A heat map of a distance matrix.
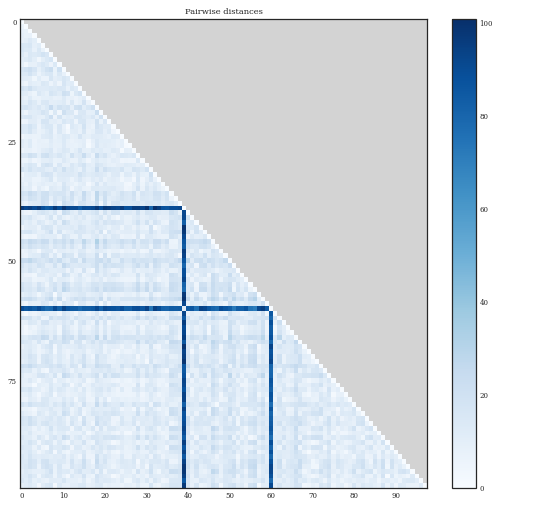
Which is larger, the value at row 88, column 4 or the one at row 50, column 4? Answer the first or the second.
the second
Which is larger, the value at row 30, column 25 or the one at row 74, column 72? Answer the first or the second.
the second
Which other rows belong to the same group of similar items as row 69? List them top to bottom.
0, 1, 2, 3, 4, 5, 6, 7, 8, 9, 10, 11, 12, 13, 14, 15, 16, 17, 18, 19, 20, 21, 22, 23, 24, 25, 26, 27, 28, 29, 30, 31, 32, 33, 34, 35, 36, 37, 38, 40, 41, 42, 43, 44, 45, 46, 47, 48, 49, 50, 51, 52, 53, 54, 55, 56, 57, 58, 59, 61, 62, 63, 64, 65, 66, 67, 68, 70, 71, 72, 73, 74, 75, 76, 77, 78, 79, 80, 81, 82, 83, 84, 85, 86, 87, 88, 89, 90, 91, 92, 93, 94, 95, 96, 97
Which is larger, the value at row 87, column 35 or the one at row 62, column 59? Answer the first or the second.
the second
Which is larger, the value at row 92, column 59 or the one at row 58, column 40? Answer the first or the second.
the second
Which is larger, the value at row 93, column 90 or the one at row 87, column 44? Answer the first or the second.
the second
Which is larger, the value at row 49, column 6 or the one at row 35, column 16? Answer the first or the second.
the first
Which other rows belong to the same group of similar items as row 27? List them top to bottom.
0, 1, 2, 3, 4, 5, 6, 7, 8, 9, 10, 11, 12, 13, 14, 15, 16, 17, 18, 19, 20, 21, 22, 23, 24, 25, 26, 28, 29, 30, 31, 32, 33, 34, 35, 36, 37, 38, 40, 41, 42, 43, 44, 45, 46, 47, 48, 49, 50, 51, 52, 53, 54, 55, 56, 57, 58, 59, 61, 62, 63, 64, 65, 66, 67, 68, 69, 70, 71, 72, 73, 74, 75, 76, 77, 78, 79, 80, 81, 82, 83, 84, 85, 86, 87, 88, 89, 90, 91, 92, 93, 94, 95, 96, 97
